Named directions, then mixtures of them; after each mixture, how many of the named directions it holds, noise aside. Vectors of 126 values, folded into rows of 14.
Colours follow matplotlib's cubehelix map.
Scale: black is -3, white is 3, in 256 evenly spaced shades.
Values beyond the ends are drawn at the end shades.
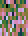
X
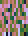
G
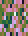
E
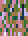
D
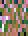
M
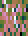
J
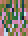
three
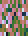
two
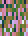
two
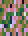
one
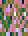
one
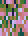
one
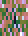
two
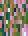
two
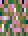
two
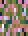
two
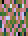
three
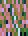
two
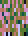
one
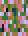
three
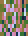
three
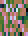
two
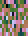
one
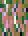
one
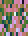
one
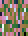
one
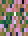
one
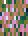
two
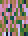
one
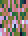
three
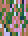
two
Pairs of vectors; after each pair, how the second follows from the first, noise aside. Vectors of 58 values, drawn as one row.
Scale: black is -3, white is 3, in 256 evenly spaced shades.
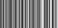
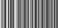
reversed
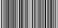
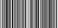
reversed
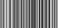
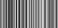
wrapped around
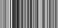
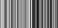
wrapped around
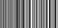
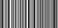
wrapped around
